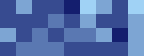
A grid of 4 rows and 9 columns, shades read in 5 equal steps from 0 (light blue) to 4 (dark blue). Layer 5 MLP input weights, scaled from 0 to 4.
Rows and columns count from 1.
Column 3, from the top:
3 3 2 2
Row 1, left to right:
3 1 3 3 4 0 1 3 0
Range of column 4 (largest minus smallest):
1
